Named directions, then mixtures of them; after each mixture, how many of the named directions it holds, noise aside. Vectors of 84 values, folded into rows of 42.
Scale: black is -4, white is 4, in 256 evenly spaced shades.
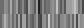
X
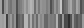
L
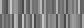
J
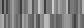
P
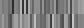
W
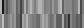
three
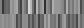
three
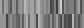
two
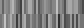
three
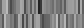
three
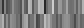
one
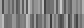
three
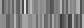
three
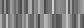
one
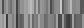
one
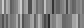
two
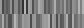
three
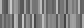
one
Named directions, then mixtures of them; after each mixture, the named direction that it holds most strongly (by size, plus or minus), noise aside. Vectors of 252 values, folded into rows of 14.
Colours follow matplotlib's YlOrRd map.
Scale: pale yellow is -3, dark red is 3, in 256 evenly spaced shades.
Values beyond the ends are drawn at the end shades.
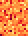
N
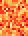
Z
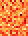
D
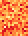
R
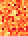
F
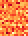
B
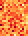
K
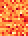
D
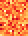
N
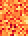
K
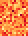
D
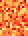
Z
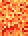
R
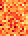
K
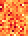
K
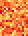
Z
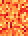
Z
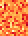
K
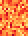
Z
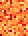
N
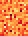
N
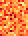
N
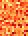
B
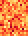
K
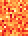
R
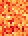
R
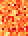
F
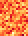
B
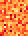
N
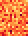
D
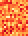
R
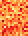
R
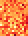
K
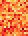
R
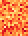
R
